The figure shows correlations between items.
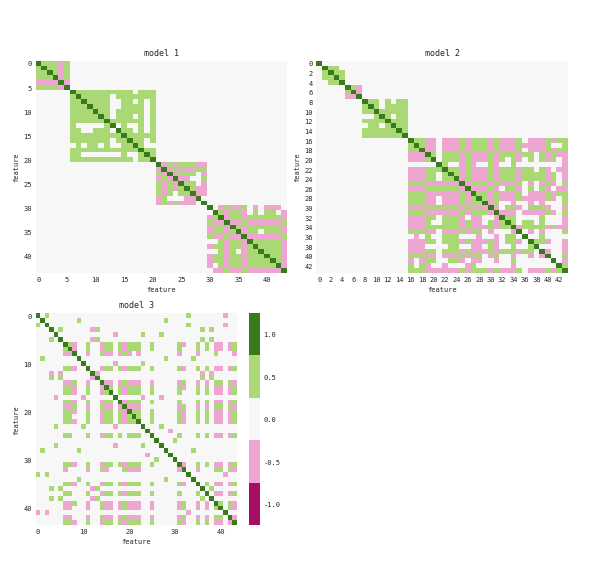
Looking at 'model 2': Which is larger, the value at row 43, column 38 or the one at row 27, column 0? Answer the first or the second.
the second
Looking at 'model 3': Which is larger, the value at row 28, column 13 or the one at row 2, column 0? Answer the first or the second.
the second
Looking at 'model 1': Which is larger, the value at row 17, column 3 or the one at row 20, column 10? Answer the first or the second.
the second
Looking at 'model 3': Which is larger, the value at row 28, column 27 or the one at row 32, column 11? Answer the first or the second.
the first
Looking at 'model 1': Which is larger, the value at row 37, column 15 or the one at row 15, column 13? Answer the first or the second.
the second
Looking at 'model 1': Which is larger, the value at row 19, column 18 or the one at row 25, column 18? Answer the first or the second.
the first
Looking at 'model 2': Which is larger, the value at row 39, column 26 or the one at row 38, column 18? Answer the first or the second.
the first
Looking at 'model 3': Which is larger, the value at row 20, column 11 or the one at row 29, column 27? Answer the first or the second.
the first
